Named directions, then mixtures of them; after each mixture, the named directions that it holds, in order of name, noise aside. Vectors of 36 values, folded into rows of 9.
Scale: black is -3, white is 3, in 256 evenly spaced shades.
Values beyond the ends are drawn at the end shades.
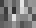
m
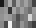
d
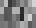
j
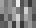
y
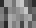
d, m, y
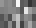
y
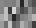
d, m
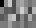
d, m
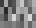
j, m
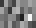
d, j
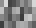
j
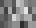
m, y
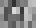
j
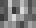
j, m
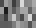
j, m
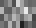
d, m, y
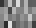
d, y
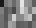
d, m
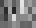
m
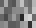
j, m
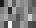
d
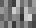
d, j, y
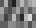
d, j, m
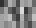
d, j, y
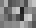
j
